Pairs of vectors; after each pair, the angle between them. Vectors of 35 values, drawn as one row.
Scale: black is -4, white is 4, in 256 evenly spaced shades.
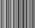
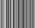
nearly parallel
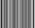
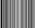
partly aligned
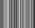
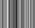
partly aligned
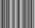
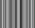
nearly opposite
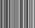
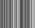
partly aligned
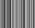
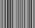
partly aligned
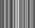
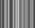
nearly parallel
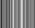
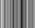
nearly opposite
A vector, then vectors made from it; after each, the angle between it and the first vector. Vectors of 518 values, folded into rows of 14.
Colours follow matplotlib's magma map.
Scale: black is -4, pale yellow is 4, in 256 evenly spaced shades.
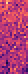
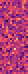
orthogonal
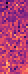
nearly opposite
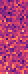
partly opposed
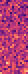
partly opposed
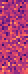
partly opposed
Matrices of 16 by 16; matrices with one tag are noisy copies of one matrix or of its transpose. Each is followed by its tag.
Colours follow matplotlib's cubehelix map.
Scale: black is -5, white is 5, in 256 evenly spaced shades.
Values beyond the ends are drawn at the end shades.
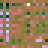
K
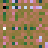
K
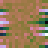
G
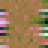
G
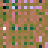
K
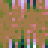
G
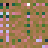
K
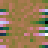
G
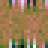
G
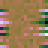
G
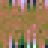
G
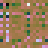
K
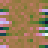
G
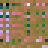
K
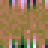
G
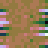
G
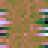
G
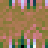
G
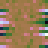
G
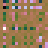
K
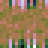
G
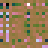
K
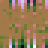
G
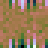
G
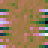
G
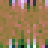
G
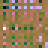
K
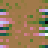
G
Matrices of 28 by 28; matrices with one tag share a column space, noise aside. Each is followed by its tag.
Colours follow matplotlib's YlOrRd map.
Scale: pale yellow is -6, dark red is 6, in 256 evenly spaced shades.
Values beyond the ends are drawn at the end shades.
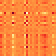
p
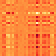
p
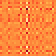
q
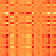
p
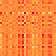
p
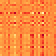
p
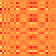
q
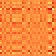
q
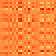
q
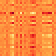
p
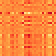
p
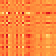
p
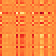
p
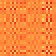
q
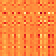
p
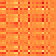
q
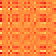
q
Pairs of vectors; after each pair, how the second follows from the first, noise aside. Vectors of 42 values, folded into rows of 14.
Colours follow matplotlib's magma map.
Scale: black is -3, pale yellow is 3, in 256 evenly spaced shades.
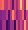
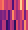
copied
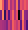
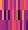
copied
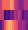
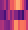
reversed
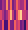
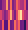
copied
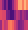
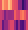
wrapped around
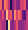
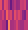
shrunk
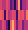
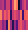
reversed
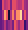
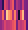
reversed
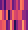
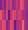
shrunk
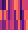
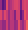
shrunk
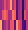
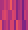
shrunk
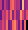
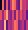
reversed
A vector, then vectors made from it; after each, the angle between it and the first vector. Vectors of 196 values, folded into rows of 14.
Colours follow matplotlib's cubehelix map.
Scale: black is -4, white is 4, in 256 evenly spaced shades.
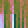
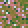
orthogonal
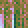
nearly parallel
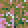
partly aligned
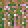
partly opposed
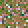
orthogonal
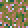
orthogonal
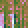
nearly parallel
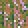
partly opposed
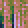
nearly opposite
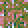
partly aligned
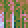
nearly parallel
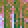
nearly parallel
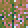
partly opposed
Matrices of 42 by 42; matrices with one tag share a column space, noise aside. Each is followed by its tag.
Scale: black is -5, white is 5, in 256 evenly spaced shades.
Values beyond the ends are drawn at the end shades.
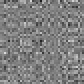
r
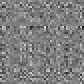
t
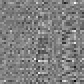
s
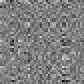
r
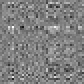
t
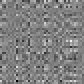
r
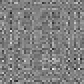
s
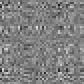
t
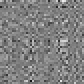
r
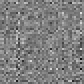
s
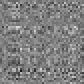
t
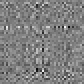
t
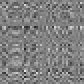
t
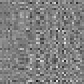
s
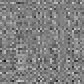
s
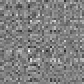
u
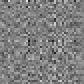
r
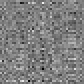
s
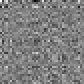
r
